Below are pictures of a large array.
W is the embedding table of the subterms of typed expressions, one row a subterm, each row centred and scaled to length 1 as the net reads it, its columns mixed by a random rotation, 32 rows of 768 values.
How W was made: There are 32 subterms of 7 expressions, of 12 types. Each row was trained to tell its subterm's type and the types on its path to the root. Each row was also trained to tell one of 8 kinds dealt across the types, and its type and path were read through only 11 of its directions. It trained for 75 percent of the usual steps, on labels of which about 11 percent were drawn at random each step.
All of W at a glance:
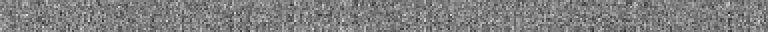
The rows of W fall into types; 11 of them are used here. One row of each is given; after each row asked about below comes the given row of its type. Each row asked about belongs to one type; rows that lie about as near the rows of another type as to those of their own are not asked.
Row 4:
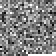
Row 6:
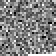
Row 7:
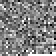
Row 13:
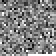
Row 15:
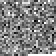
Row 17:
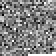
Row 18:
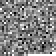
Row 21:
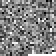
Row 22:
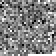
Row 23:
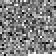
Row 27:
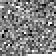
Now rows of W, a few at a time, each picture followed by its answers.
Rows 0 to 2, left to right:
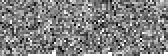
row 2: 17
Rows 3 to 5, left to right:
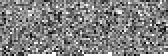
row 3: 4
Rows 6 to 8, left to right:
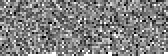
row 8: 7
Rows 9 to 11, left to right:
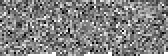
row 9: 6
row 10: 22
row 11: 4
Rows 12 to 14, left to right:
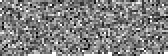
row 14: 15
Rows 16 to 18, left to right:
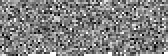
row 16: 21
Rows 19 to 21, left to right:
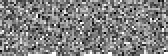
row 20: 27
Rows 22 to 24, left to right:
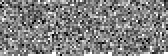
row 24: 13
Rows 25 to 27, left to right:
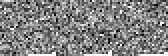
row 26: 18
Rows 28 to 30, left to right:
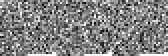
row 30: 27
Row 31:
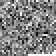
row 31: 18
